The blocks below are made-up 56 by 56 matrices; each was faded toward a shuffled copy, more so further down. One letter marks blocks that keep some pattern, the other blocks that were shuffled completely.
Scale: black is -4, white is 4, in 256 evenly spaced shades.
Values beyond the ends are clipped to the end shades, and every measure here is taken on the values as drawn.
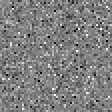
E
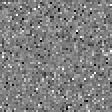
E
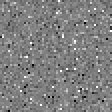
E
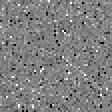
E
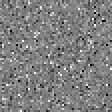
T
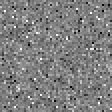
E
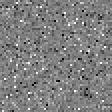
E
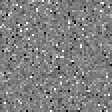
E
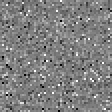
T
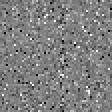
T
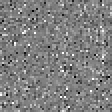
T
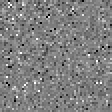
E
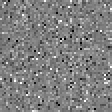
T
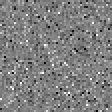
E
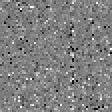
T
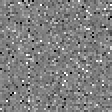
T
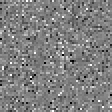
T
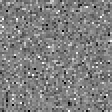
E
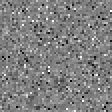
E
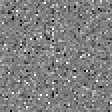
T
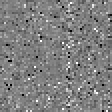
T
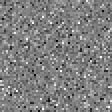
E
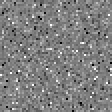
E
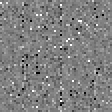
T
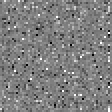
T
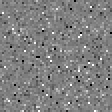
E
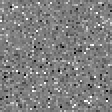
E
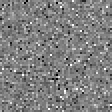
E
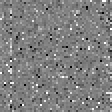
T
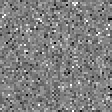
E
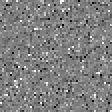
E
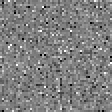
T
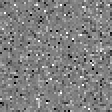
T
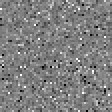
E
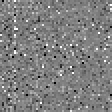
T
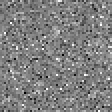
E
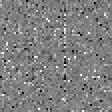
T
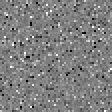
E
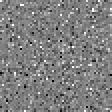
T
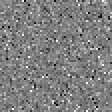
E
